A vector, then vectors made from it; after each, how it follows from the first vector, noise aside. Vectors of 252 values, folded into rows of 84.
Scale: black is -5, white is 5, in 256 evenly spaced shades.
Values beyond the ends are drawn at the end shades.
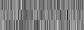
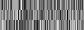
scaled up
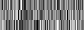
scaled up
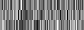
scaled up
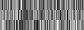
scaled up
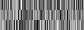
scaled up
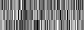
scaled up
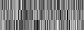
scaled up
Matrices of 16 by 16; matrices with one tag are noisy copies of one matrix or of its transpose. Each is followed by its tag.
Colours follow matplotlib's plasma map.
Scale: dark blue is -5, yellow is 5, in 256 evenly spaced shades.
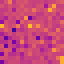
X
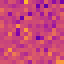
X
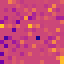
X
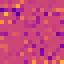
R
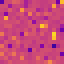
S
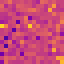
X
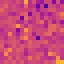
X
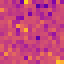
X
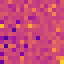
X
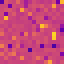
S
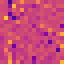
R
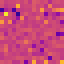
R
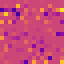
R
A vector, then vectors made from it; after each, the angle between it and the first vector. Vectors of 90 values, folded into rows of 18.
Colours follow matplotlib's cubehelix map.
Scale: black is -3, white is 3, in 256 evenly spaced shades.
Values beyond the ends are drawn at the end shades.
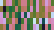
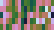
orthogonal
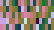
partly aligned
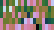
partly opposed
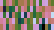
nearly parallel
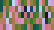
partly opposed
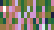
nearly opposite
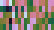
orthogonal
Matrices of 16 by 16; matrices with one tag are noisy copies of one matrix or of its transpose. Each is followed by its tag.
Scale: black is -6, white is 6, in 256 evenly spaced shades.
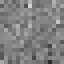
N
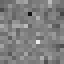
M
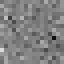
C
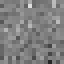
N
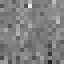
N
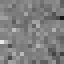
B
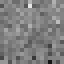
N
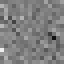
C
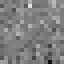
N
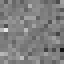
N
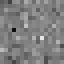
M
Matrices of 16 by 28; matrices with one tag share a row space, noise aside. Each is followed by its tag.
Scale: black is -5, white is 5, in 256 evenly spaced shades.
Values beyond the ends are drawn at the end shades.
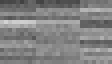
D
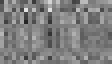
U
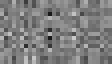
U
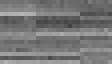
D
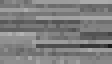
D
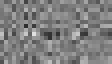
U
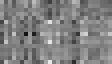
U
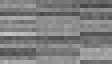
D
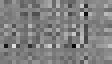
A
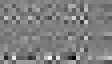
A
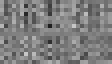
U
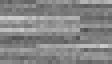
D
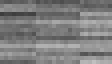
D
